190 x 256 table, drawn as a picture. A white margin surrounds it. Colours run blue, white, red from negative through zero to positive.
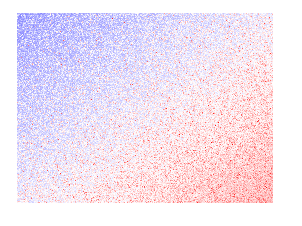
No single row or column stands out from its neighbours. Fine speckle covers the field. There is an overall slope up to the bottom right. The ninth with the highest average is the bottom right. The halves do not mirror each other. The top left is the ninth with the lowest average. There are no regular stripes.
